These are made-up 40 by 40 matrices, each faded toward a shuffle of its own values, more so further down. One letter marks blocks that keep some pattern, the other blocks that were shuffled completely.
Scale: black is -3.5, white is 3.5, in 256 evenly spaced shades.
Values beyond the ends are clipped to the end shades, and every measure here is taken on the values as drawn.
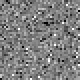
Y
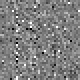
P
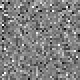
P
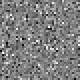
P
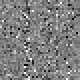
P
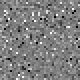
Y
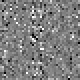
P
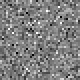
Y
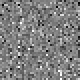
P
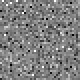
Y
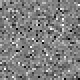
Y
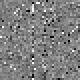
P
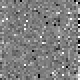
P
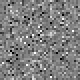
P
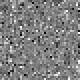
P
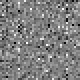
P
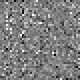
P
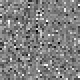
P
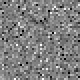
Y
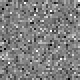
Y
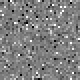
Y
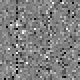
P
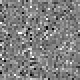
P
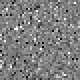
Y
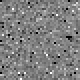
Y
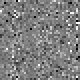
P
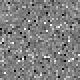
Y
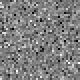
Y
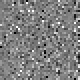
P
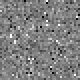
Y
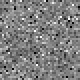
Y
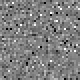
Y
